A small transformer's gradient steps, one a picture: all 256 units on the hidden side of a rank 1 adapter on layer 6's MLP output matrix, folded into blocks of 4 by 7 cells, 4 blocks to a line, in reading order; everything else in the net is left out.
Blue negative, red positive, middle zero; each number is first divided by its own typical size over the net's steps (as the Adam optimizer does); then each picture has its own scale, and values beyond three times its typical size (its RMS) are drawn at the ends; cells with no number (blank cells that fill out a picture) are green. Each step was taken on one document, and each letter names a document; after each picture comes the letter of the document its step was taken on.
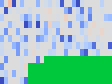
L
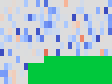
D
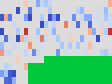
D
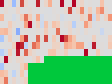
L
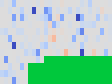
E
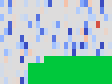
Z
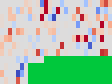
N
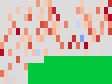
D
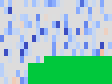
Z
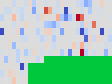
E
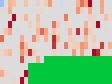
Z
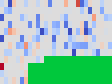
Z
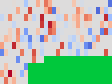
D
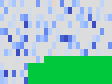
L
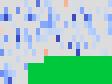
D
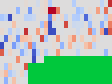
D
